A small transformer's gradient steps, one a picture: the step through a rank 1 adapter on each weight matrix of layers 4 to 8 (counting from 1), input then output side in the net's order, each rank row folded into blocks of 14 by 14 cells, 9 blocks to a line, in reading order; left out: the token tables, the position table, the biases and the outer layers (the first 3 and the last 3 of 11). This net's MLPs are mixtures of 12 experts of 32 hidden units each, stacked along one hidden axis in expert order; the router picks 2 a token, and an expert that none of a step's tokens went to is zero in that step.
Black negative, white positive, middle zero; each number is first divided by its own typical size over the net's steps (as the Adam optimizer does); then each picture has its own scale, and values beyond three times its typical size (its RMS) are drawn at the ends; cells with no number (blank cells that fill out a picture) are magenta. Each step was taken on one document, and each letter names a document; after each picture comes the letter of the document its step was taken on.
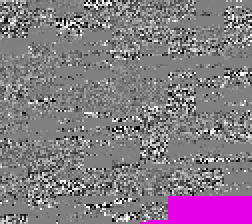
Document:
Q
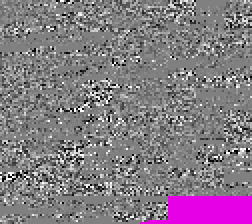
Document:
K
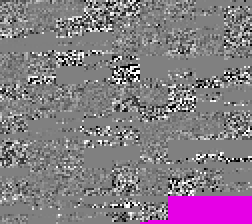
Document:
Q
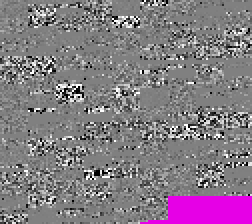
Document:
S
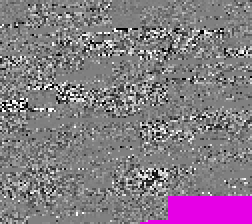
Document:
S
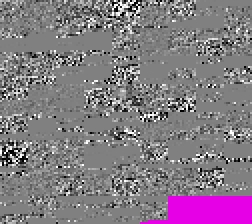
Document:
Q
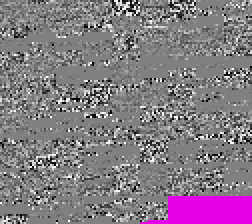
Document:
Q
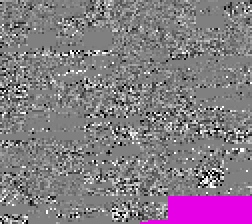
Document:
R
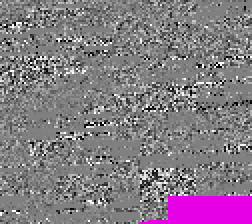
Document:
S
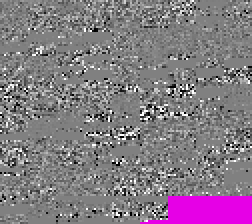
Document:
K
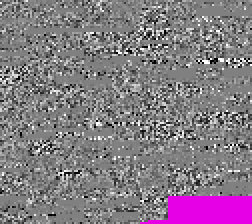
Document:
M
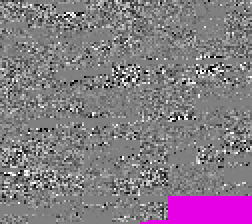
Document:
K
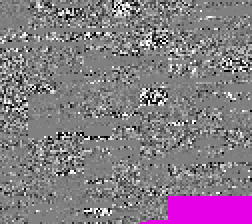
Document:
M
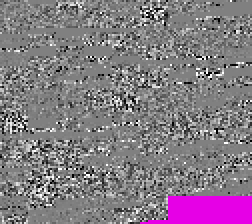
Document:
M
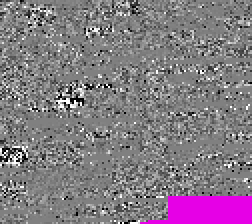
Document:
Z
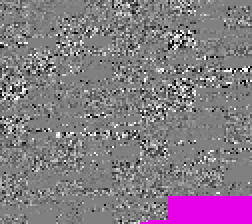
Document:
Z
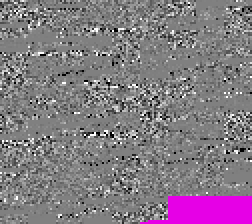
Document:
K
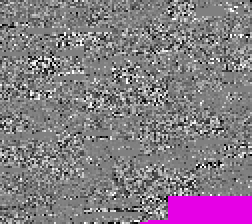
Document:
M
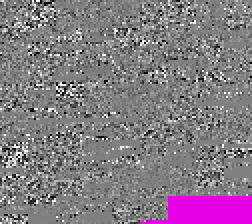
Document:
R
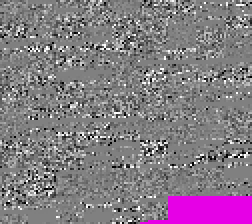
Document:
Z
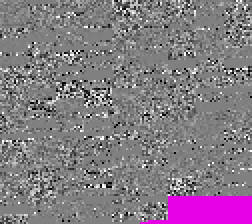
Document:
R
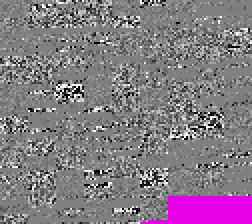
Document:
S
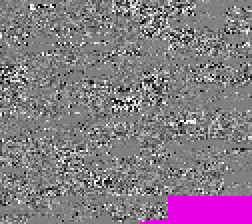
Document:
R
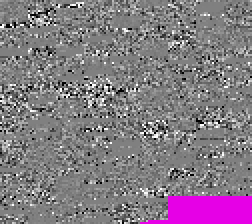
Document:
R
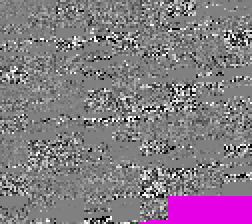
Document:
S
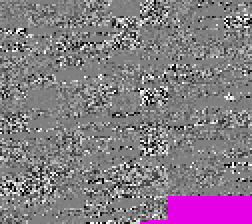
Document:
M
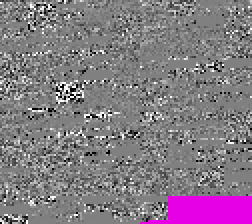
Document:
K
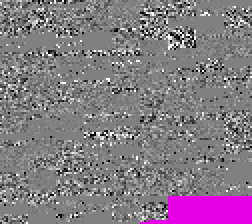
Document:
K
